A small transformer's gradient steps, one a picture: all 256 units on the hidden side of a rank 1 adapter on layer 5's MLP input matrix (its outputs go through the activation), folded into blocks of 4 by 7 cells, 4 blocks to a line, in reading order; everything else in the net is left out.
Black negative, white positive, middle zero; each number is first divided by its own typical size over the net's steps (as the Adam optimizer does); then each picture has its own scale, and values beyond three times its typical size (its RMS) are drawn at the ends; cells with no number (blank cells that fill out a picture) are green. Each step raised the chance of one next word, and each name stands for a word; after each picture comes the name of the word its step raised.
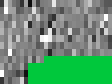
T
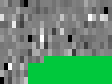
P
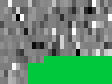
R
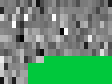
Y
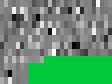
R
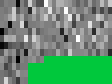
T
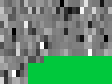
T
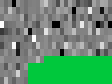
T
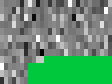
Y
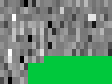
P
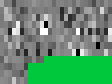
R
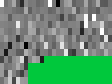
Y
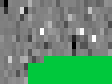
P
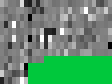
P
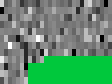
Y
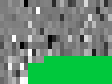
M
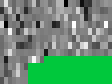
T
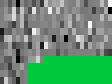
T
